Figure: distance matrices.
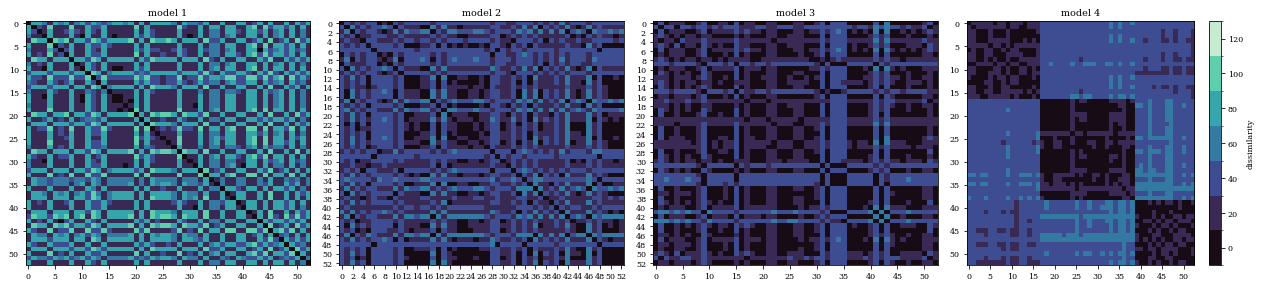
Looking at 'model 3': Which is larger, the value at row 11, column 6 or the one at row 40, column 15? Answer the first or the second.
the second
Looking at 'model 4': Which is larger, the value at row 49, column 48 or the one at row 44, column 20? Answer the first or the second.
the second
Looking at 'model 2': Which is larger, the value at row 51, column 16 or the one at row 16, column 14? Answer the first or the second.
the second
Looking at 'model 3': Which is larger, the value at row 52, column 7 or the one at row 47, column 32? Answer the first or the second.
the second
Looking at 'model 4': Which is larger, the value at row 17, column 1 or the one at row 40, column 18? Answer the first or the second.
the second
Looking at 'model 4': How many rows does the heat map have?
53
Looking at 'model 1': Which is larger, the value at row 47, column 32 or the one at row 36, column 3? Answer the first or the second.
the first
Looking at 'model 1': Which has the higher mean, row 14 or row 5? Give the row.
14
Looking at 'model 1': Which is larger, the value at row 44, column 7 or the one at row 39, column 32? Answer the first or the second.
the first
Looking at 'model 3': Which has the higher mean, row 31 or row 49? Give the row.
31
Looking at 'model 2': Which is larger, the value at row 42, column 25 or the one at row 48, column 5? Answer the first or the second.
the first
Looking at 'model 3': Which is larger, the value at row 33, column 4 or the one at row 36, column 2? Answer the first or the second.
the first
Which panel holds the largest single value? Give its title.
model 1
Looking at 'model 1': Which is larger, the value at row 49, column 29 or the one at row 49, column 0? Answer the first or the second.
the first
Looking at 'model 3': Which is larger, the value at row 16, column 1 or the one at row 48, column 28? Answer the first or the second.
the first
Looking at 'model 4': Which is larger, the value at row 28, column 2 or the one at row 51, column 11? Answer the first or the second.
the first
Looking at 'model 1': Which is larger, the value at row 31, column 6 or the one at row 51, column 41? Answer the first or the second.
the second
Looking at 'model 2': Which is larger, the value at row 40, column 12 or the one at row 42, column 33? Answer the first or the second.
the second
